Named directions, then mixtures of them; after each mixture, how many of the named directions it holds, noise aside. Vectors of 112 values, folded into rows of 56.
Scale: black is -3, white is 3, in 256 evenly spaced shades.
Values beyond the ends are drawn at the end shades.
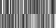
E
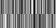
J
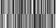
one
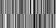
one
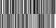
two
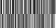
two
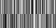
one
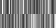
one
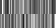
one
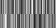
one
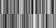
two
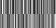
two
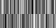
two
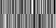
one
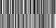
two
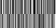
two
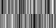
two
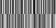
two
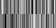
two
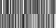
one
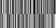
two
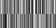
one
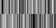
two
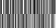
two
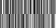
two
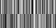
one
